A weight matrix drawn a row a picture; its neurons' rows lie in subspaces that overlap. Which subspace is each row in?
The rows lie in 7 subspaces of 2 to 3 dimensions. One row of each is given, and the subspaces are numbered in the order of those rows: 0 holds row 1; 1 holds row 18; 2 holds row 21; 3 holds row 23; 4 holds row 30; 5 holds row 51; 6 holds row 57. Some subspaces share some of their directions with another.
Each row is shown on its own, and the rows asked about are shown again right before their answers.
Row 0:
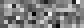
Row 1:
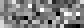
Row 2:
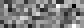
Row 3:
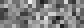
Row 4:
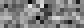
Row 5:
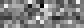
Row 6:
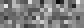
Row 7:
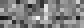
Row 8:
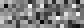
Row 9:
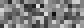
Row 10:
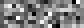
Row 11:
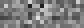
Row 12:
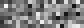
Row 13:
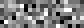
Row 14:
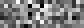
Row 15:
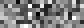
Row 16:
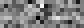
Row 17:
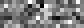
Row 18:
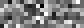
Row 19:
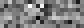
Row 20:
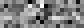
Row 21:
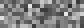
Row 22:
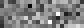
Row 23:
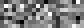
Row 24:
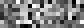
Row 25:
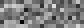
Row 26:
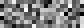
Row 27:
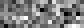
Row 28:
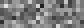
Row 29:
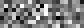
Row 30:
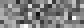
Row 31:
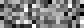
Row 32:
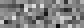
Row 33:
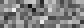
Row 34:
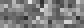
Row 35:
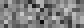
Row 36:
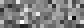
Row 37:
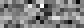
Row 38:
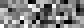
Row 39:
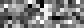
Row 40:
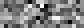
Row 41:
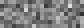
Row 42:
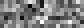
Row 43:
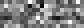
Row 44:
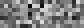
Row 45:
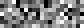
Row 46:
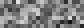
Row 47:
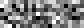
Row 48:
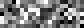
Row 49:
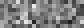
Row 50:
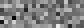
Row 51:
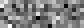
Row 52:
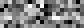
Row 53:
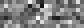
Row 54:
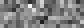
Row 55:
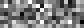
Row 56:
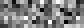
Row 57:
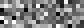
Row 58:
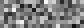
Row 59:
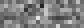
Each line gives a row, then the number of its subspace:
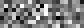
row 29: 3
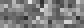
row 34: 0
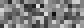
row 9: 1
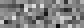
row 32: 6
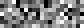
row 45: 2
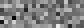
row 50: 6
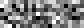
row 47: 5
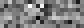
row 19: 1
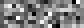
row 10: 3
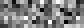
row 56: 0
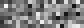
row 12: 0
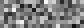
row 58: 3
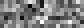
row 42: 3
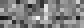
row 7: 6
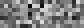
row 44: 2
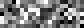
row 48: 2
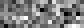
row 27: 0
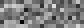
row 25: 4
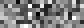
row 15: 4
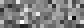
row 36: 4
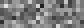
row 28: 6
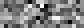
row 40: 0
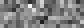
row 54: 3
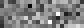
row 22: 0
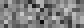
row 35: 6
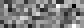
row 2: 0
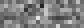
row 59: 6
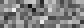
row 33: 3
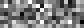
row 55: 6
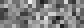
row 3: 1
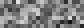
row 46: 2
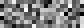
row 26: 2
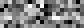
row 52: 1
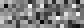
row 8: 0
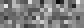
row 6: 0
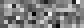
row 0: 3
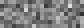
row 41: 2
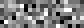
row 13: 6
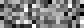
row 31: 2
